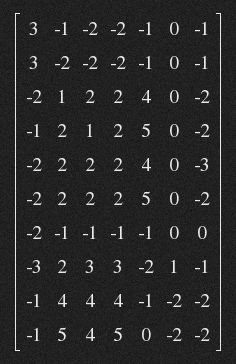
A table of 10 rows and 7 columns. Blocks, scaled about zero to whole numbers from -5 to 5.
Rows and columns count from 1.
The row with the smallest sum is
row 7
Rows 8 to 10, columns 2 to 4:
2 3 3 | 4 4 4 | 5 4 5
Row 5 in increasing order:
-3 -2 0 2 2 2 4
